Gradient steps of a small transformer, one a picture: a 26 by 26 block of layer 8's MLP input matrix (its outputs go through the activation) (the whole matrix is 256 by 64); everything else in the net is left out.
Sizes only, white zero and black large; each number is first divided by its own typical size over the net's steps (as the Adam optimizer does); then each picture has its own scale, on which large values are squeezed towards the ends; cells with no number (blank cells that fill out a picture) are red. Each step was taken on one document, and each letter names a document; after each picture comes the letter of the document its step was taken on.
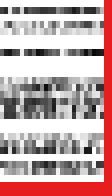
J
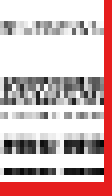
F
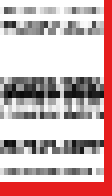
J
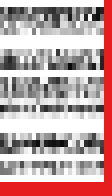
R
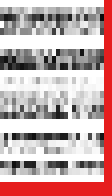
R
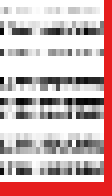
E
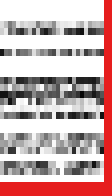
E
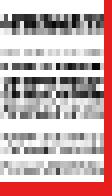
J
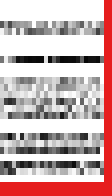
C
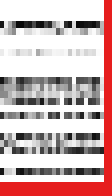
E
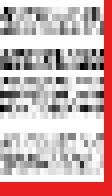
R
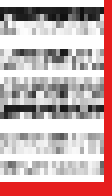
R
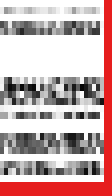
E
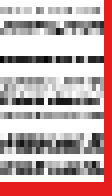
C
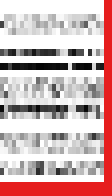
J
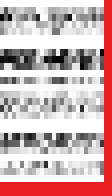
R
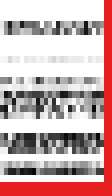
F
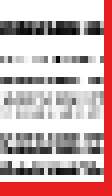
C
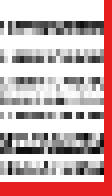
C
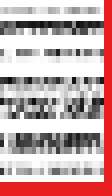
E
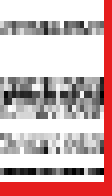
F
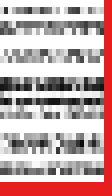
E
